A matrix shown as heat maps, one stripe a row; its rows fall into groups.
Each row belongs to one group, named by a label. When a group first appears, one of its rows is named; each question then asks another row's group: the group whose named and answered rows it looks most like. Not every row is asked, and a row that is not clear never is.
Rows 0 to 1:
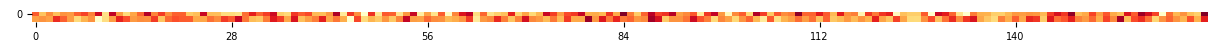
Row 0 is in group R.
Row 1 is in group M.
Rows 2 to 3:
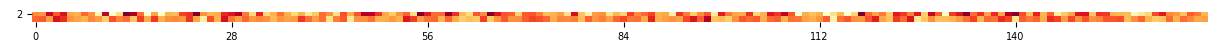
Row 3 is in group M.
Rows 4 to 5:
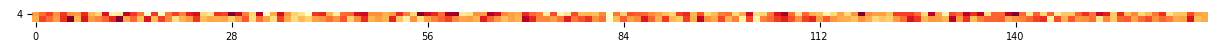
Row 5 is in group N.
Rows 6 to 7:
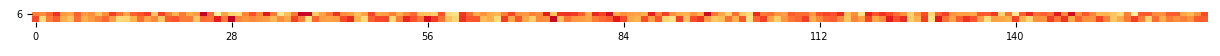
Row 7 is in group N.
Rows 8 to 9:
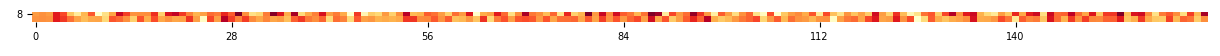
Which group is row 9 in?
M
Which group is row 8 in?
M
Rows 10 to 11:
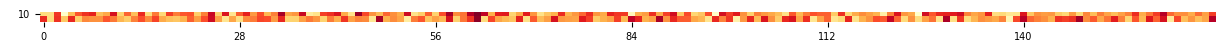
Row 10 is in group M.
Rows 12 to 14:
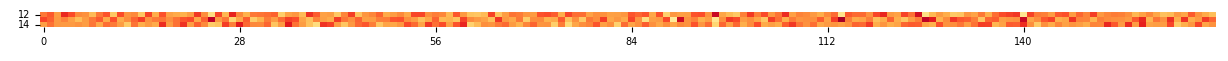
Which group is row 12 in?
M
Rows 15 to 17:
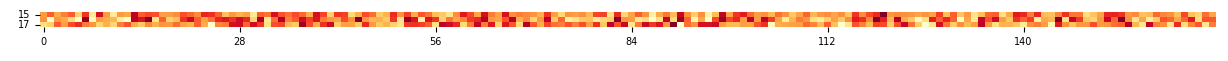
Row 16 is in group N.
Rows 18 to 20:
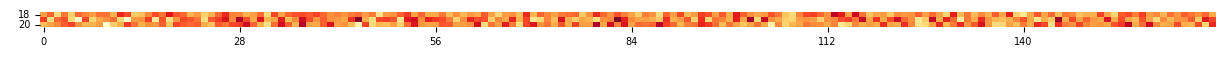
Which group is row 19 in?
N
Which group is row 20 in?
M
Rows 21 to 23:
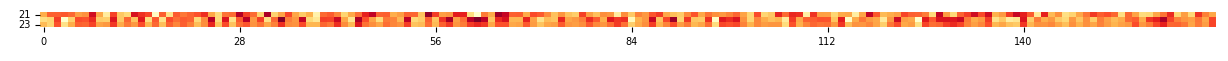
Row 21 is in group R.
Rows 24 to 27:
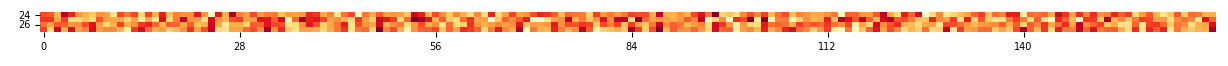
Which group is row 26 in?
R
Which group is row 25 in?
N
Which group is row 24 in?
M
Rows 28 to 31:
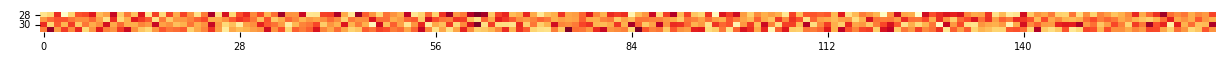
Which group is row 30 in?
R
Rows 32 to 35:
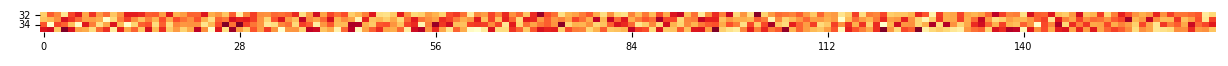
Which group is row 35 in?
M
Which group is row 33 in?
M
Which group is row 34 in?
N
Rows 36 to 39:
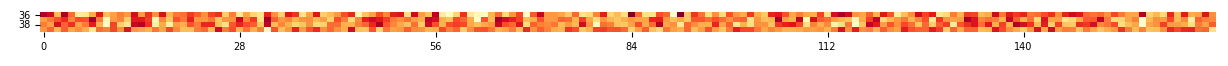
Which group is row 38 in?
R
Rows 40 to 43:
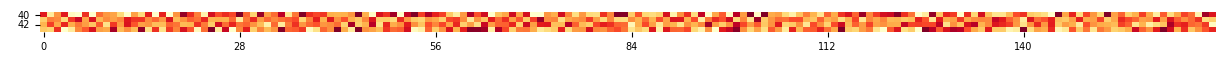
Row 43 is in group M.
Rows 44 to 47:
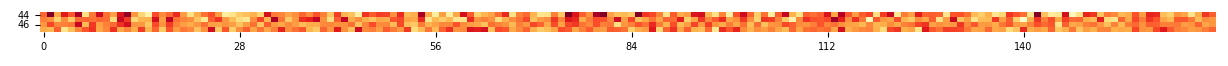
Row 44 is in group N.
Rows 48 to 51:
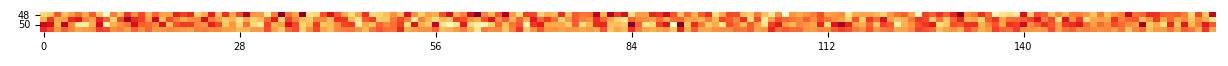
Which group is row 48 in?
M
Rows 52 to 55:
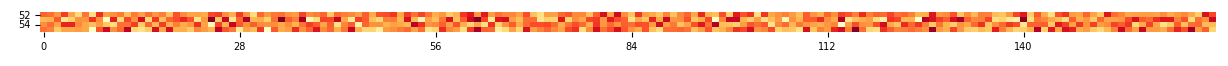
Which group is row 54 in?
M
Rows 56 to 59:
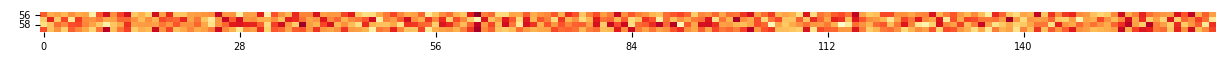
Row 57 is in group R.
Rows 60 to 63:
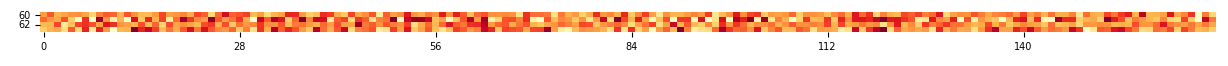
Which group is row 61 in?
N
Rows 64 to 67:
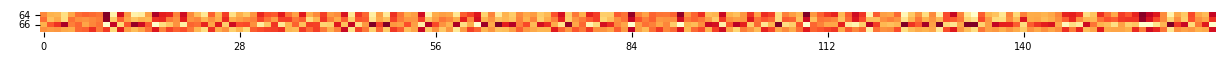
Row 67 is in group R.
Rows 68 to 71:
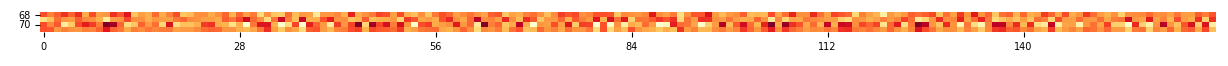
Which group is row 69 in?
M
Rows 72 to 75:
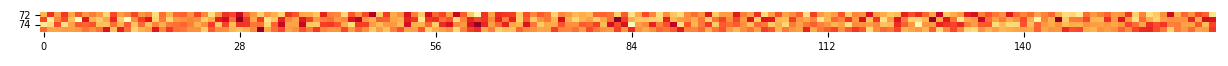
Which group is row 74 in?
M
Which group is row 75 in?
R
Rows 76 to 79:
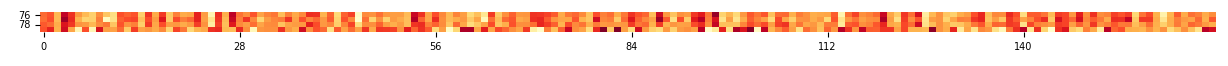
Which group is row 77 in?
M
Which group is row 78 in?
M
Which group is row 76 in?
M
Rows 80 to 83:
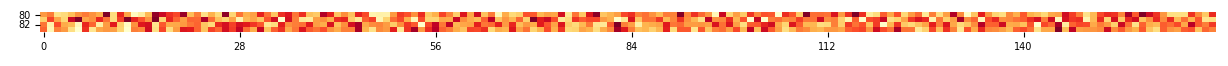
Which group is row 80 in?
R
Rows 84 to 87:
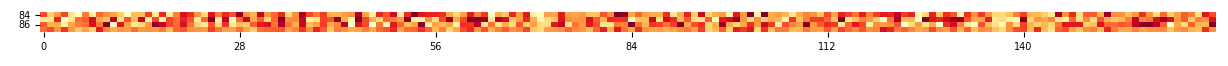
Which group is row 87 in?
N
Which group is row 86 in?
R
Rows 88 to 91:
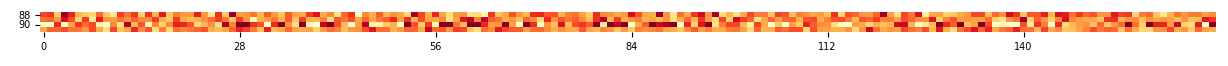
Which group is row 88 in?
M
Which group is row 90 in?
M
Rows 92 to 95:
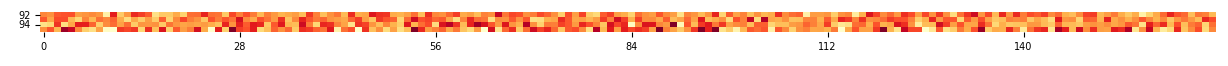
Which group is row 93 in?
N
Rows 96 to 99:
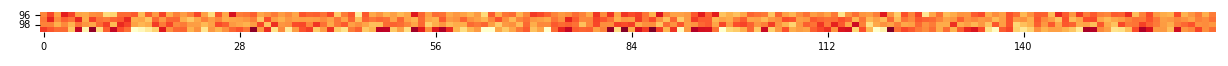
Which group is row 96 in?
M
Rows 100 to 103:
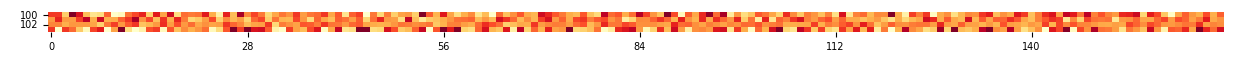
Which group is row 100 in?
M
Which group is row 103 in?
N
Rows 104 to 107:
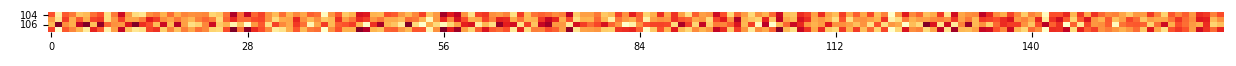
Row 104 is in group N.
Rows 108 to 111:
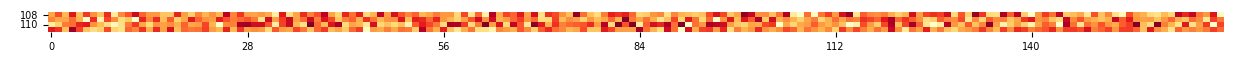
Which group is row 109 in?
N
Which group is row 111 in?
M
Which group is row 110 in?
M
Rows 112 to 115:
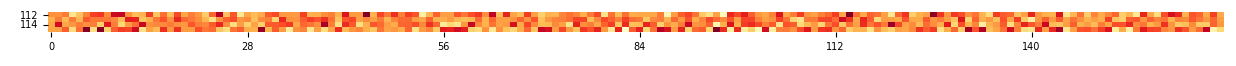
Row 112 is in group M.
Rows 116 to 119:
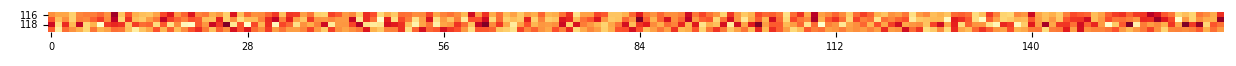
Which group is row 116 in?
R
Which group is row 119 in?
N
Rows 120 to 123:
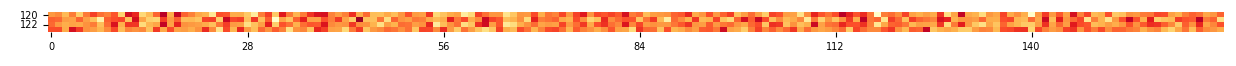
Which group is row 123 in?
M
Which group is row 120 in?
R
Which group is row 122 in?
R
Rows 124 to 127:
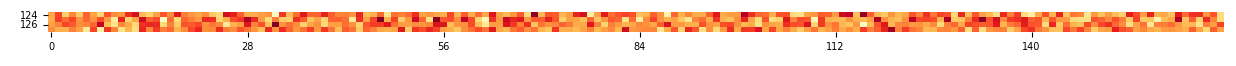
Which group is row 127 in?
N
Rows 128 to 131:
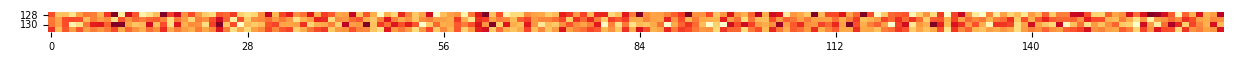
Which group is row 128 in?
R
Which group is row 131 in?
R
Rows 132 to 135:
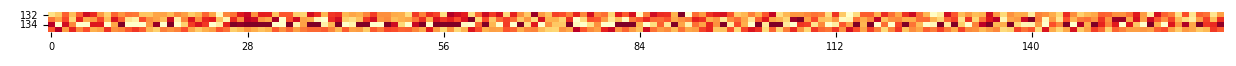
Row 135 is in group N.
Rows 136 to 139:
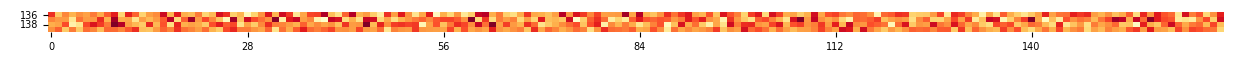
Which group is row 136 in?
R
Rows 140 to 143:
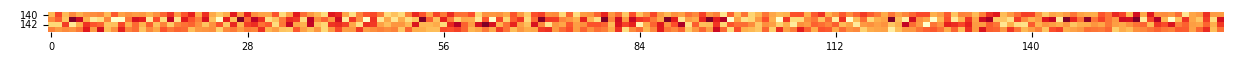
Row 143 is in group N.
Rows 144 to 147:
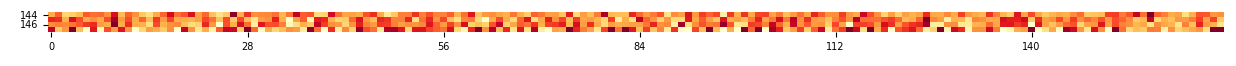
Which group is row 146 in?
M
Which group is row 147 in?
N
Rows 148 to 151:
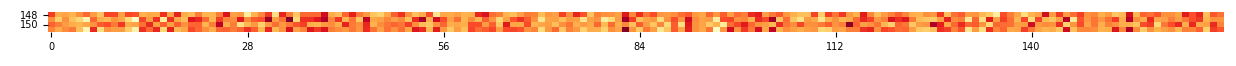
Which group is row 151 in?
N
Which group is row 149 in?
N
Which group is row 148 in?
R
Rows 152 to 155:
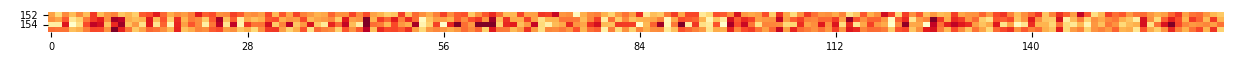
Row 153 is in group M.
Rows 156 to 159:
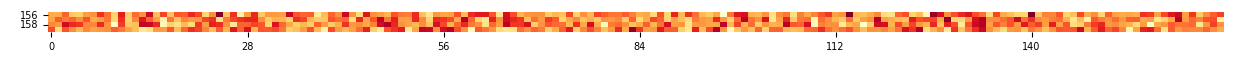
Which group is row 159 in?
N
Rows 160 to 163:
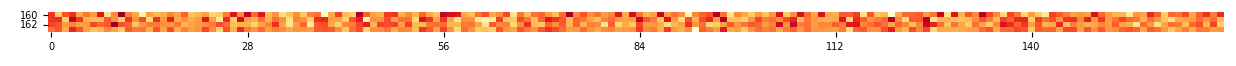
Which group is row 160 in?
N
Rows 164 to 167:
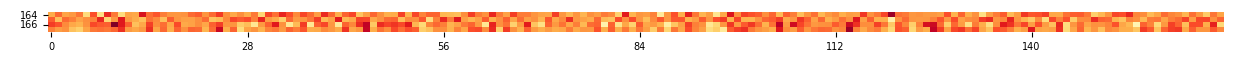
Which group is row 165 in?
N
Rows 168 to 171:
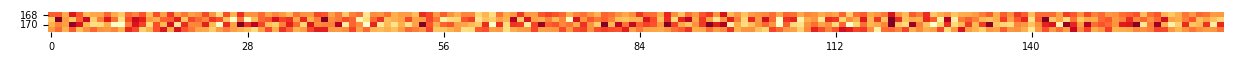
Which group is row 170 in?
M
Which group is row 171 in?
R
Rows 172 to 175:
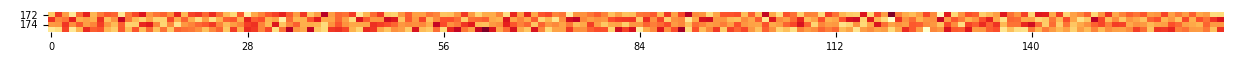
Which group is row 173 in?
N
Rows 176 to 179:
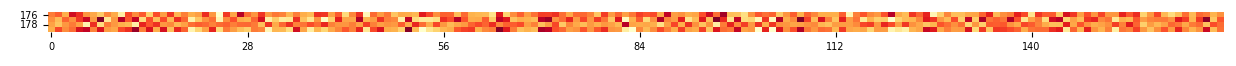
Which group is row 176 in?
M
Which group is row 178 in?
N
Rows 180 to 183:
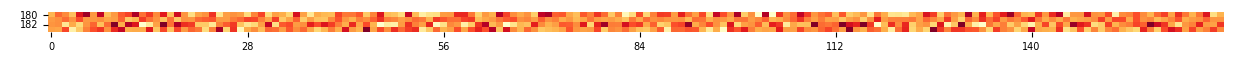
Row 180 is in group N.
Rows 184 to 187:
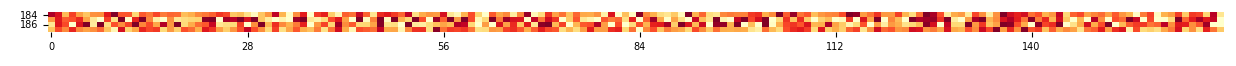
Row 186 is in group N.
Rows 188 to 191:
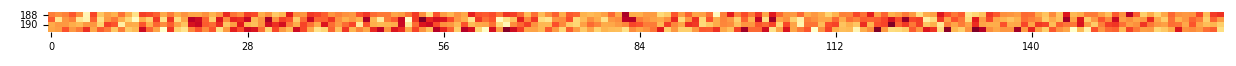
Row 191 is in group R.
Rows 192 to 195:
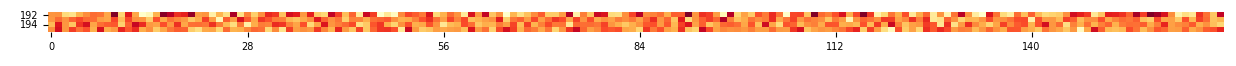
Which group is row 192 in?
R
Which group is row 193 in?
M
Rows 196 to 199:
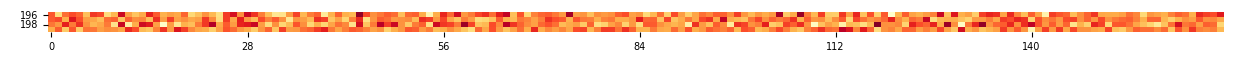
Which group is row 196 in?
N
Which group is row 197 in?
M
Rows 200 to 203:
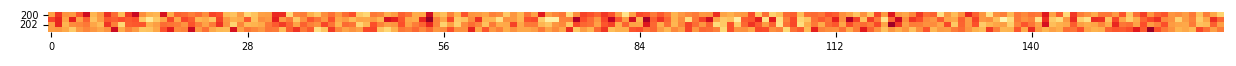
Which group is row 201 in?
N
